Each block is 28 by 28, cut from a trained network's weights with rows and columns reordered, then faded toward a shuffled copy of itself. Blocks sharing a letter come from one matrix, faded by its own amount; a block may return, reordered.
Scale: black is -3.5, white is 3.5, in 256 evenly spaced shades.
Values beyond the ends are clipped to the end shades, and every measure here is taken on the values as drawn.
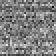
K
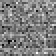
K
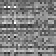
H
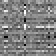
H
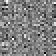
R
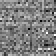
K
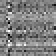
H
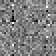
R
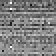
H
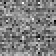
K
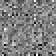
R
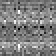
H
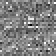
K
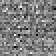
K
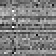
H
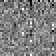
R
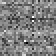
K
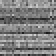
H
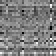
H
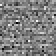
K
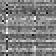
H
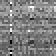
H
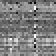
H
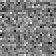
K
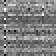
H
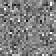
R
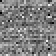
K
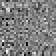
R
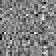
R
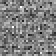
K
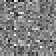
R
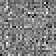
R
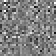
R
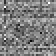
K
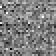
K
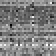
H
